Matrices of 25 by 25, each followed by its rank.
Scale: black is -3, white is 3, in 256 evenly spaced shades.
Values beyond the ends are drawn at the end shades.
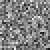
full rank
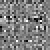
five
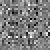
five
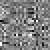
five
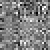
five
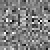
five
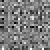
five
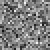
full rank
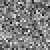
full rank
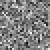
full rank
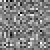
five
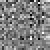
five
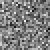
full rank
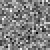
full rank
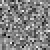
full rank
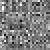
five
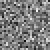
full rank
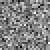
full rank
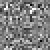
five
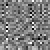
five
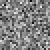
full rank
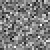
full rank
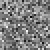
full rank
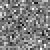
full rank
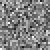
full rank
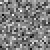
full rank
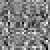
five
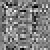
five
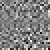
five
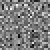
five
